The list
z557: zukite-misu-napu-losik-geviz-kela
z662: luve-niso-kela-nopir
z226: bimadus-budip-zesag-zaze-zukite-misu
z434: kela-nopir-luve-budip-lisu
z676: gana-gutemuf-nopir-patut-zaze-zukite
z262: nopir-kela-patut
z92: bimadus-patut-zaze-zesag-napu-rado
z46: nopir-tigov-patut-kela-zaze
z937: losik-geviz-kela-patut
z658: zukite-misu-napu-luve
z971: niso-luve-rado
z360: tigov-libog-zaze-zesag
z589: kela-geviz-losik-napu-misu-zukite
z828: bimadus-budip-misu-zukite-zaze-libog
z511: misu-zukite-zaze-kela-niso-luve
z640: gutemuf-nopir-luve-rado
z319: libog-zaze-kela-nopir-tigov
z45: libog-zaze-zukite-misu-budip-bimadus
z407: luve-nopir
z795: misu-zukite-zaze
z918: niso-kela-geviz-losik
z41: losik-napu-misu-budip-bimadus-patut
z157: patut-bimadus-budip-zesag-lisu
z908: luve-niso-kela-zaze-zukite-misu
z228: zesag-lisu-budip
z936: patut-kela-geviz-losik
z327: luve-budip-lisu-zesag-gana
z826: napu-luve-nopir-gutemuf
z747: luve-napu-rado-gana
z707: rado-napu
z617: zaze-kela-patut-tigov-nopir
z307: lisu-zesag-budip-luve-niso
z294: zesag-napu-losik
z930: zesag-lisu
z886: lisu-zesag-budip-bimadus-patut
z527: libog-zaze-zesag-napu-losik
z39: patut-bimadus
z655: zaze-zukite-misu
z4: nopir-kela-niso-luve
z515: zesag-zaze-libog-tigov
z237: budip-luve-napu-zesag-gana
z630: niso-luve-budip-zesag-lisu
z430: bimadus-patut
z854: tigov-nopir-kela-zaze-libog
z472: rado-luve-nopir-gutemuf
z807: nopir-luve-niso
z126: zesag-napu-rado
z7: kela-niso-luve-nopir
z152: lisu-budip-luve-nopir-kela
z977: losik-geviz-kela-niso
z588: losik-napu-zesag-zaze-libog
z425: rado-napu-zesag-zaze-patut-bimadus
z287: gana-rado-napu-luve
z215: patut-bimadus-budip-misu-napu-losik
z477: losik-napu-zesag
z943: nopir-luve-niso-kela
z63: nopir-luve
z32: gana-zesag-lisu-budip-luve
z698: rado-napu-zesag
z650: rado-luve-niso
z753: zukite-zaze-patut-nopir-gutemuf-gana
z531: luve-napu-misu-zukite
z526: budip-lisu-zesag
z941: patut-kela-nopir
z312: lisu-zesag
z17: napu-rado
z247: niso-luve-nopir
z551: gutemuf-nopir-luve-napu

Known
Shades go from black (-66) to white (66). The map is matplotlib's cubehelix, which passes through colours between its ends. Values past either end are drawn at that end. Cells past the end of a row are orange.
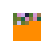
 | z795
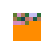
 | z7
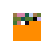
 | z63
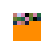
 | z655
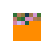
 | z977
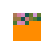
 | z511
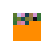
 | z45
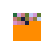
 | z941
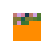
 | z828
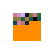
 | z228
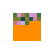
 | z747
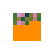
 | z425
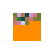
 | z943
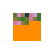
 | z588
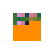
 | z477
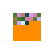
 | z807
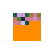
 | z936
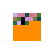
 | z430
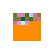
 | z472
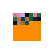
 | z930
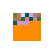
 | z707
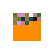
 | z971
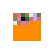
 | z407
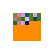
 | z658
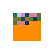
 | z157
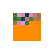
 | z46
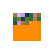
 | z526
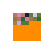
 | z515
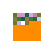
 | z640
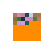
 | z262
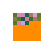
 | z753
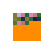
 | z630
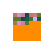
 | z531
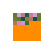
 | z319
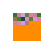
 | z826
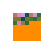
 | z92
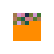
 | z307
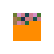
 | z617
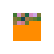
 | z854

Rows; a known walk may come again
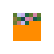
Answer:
z527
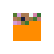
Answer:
z247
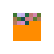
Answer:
z215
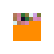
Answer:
z407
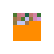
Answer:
z650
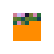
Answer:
z226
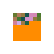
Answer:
z937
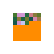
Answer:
z698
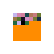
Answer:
z430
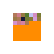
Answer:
z662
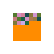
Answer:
z557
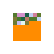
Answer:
z640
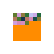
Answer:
z7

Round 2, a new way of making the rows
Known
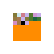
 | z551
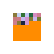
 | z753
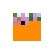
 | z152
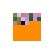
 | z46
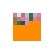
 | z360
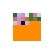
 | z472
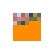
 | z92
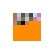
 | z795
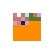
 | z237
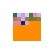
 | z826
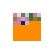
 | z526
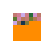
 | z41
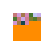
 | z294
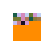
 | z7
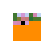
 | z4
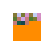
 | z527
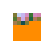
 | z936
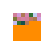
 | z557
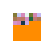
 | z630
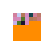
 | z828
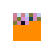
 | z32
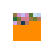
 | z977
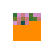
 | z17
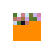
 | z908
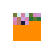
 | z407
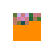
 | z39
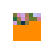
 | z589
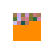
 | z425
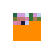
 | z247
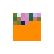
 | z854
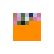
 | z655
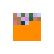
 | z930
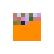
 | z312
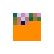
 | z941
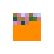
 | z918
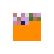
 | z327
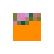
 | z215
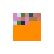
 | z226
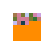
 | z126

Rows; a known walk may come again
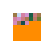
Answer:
z430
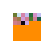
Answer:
z63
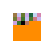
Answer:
z511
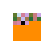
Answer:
z262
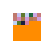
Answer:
z658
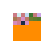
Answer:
z237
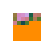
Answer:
z215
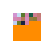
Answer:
z226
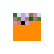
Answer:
z434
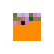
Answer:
z287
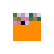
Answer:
z807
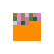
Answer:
z698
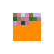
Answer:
z918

